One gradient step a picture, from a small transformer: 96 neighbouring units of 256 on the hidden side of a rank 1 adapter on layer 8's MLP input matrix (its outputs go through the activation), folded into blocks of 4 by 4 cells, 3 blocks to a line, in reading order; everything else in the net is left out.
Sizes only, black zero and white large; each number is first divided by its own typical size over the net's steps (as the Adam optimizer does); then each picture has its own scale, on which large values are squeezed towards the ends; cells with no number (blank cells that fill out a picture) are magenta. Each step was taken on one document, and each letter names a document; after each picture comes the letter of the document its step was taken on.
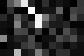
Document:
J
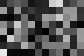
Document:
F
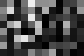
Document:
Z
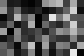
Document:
F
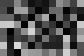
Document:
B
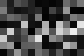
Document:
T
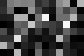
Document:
J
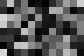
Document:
B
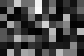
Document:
Z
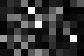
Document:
J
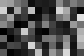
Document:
B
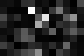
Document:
J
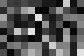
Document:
B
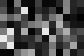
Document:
T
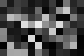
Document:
T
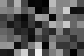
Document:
T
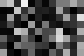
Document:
B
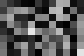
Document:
B
